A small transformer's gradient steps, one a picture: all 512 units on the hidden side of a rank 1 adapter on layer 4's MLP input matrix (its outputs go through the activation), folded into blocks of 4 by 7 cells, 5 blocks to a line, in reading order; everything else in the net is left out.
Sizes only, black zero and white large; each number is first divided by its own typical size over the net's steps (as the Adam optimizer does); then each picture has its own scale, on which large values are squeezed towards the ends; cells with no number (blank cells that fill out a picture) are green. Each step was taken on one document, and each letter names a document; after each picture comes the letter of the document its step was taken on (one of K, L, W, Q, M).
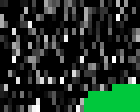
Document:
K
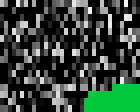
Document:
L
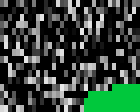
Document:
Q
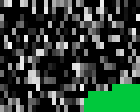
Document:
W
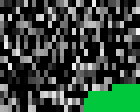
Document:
Q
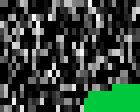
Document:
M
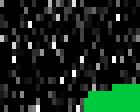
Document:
K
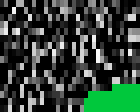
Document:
M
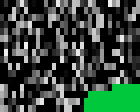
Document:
M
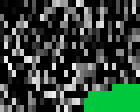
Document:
Q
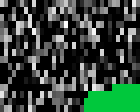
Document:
M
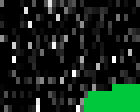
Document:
K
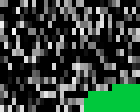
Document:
Q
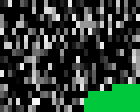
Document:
W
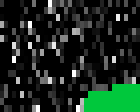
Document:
K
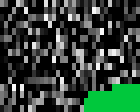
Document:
M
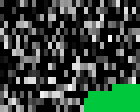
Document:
Q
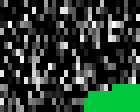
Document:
W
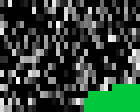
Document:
W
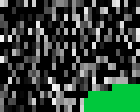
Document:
L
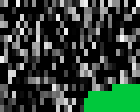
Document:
L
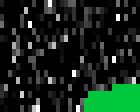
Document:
K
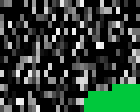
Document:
W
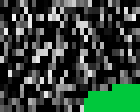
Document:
M
